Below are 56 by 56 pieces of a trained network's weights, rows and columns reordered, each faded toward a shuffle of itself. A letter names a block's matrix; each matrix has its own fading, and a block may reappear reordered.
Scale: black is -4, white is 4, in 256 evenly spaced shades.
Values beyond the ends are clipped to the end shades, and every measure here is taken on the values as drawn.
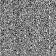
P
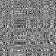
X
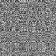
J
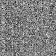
P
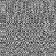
J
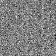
P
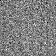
P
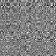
X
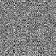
J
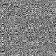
J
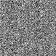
P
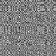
X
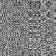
X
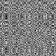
X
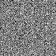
P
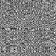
J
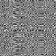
X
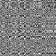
X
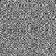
J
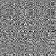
X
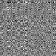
X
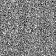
P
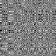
X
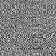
J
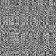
X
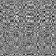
X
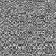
J
